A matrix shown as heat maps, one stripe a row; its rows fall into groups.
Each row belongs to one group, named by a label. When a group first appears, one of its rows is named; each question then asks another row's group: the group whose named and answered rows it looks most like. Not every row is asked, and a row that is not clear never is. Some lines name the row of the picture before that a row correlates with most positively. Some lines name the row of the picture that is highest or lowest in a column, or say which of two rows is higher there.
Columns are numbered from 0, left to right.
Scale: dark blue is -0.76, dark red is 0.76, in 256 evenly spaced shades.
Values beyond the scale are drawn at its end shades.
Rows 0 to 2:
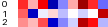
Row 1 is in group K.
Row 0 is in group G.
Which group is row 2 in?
G
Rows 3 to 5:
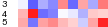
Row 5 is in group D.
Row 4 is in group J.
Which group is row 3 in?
K
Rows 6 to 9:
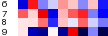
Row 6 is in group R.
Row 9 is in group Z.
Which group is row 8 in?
G
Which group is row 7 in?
G
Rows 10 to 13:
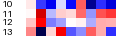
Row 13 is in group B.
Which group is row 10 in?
Z
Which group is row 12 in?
J
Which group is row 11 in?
J
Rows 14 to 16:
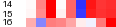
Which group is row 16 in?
D
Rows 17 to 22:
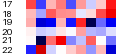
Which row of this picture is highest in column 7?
18
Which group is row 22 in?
R
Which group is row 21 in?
B
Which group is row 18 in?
D
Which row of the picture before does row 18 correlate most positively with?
16
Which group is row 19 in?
Z
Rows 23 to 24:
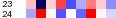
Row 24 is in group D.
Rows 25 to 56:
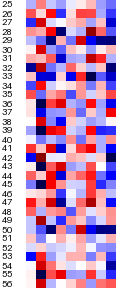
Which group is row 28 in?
G
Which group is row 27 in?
R
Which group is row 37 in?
K
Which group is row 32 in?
R
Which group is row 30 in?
J
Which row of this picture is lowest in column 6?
33
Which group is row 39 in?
B
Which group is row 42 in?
R
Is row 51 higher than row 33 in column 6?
Yes
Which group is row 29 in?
Z
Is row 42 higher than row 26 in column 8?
No
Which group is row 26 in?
G
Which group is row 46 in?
G
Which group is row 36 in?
B
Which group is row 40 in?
K
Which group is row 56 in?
J
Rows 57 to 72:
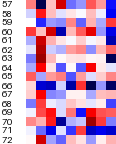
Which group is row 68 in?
R
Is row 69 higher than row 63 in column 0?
Yes
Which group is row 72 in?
J
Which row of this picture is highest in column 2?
60
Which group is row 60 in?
G
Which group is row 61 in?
R
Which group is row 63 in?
R
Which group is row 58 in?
R
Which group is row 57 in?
B
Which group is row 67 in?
J
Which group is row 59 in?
K
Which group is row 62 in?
J
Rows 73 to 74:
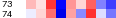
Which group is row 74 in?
G
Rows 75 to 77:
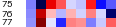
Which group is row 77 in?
J
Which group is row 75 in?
B
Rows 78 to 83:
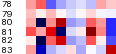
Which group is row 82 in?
B
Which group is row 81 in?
G
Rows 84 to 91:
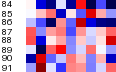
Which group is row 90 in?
R
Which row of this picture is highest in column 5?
86
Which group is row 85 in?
G
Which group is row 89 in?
B
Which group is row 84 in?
Z
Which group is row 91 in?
J
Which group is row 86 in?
Z
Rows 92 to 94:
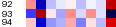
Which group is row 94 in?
K
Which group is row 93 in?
R
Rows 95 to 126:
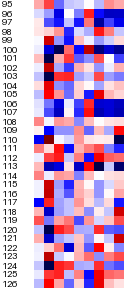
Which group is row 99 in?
J
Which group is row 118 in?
K
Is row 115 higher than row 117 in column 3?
No
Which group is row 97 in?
Z
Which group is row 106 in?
Z
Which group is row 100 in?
Z
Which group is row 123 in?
J
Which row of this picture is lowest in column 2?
100
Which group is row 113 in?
Z
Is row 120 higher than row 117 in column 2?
Yes
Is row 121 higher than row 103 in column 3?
No
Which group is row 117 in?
R
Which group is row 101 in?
B
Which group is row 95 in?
J
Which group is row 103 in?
B
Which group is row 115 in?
J
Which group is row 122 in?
G
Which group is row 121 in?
K
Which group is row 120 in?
B
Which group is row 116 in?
J
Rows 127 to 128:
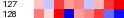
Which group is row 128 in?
G
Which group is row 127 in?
D
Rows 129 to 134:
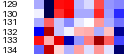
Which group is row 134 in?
R
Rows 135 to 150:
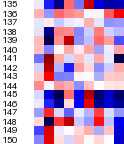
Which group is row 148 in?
B
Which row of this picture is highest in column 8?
136
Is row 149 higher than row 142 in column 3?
Yes
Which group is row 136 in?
D
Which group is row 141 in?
R
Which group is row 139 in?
B
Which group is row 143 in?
J
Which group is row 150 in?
R
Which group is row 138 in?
B
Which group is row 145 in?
Z
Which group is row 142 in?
J
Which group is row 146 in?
Z
